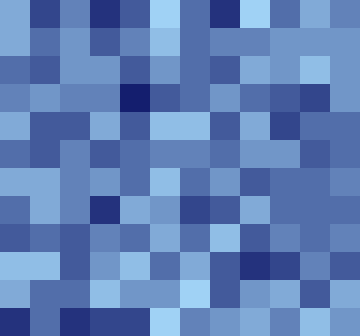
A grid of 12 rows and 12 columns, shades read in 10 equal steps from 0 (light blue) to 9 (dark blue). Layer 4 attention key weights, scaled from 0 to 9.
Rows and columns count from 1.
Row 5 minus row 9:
-4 1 0 -2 1 -1 -4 5 -4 3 0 1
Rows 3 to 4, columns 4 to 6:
3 6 3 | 4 9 6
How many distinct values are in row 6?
4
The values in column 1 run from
1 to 8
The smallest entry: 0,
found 4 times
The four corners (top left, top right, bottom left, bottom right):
2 4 8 3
